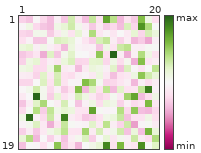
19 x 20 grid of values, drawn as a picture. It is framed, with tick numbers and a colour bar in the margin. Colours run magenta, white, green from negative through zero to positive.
There is no overall slope. No single row or column stands out from its neighbours. The ninth with the lowest average is the top left. The texture is fine-grained noise. Neither half mirrors the other. There are no regular stripes. The values are skewed, with a long tail toward high values.
